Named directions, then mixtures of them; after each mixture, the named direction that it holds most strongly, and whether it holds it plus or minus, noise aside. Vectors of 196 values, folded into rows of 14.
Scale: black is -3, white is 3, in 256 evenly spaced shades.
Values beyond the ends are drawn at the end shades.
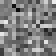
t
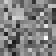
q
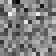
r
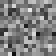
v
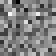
r, plus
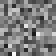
v, minus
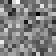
r, minus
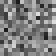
r, plus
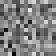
v, plus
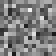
v, plus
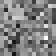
q, plus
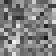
q, minus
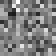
r, minus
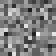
v, minus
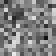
q, minus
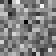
r, minus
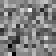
v, plus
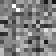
t, minus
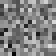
v, plus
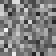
r, minus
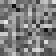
t, plus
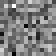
v, plus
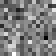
q, minus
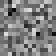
v, plus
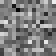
t, plus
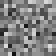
v, plus
